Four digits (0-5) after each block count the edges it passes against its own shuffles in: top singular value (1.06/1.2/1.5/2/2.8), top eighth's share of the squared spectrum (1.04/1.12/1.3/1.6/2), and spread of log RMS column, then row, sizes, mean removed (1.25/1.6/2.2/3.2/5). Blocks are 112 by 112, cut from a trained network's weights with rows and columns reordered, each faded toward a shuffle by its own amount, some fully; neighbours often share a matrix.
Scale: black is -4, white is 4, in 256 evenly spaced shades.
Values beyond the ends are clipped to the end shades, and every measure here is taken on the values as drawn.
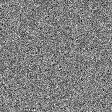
0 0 0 0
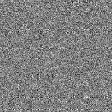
4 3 1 2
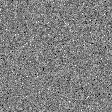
0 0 0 0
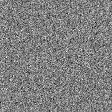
2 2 0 1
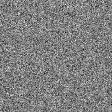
2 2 0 1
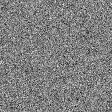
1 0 0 0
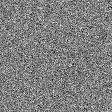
0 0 0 0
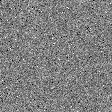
0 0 0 0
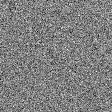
0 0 0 0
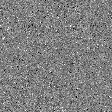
2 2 0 1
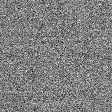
1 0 0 0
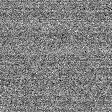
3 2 0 0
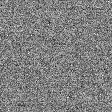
1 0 0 0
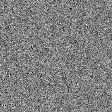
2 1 0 1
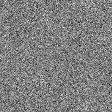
2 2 0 1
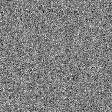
2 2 0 1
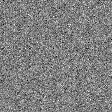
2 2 0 1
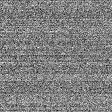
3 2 0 0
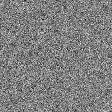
3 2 0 0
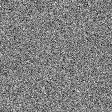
1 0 0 0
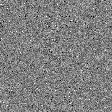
3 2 0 1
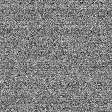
2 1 0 0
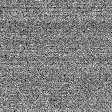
3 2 0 0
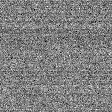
3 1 0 0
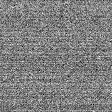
3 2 0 0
